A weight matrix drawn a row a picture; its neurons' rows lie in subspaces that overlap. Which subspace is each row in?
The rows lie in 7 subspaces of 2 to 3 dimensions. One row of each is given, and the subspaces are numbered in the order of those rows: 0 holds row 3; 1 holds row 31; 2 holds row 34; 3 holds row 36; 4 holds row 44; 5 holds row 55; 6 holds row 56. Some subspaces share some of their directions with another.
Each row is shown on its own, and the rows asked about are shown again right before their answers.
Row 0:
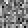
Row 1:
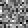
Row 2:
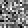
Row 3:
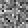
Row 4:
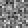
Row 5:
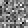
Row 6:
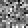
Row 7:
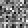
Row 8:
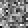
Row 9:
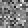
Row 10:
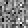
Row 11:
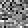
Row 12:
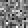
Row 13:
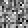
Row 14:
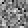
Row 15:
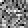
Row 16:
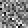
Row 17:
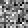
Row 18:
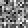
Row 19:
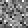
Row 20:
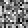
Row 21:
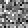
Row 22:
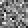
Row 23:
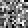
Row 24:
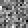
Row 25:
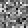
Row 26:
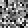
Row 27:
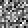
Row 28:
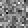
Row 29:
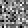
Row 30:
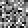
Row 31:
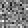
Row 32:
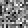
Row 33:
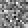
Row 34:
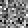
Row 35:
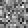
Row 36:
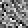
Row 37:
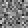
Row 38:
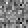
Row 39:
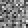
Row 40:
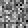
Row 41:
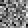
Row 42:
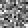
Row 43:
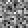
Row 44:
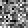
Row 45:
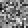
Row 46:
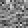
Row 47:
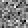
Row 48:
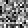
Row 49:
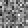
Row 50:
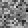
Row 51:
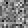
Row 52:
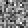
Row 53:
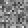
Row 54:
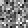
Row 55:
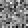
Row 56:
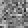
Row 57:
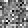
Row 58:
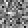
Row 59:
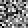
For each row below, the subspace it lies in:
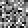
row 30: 6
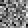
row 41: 2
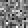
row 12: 5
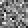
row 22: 3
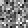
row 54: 1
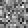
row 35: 3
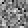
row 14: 6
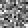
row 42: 0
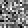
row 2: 1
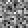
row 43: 5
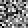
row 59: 2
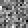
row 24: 2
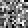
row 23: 4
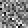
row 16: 3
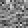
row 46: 1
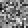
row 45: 5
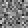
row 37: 3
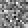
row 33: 0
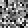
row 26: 2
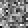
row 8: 6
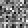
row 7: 2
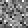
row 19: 3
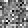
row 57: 5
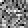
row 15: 6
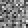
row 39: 2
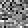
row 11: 1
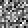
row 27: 4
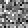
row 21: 0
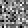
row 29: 1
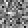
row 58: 3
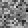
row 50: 4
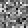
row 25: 5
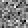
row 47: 4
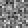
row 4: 5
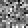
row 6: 5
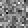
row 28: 6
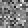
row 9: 4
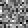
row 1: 3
